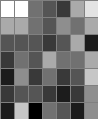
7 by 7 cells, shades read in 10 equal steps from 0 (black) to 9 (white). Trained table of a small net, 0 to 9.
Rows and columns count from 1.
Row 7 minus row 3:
-2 4 -3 2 0 -5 4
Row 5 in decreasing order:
7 5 4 3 2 2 1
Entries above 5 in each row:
4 3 1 2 1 0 1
